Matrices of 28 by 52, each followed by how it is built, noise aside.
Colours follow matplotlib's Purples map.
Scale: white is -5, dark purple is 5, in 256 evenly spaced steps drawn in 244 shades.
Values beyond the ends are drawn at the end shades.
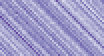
Toeplitz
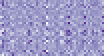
low rank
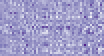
low rank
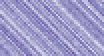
Toeplitz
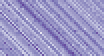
Toeplitz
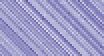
Toeplitz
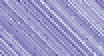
Toeplitz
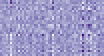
low rank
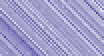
Toeplitz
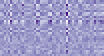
low rank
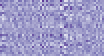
low rank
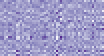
low rank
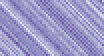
Toeplitz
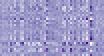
low rank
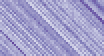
Toeplitz
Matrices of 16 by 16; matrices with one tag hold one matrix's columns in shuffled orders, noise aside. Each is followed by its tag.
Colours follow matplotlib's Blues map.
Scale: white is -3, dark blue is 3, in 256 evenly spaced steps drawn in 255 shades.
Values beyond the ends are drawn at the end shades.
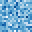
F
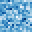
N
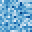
F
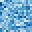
F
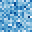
F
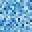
N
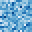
F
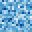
N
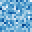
N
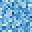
F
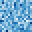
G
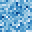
F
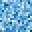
G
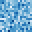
G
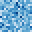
F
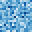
F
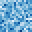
G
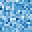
N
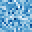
N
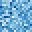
F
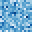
F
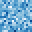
G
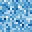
N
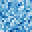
G
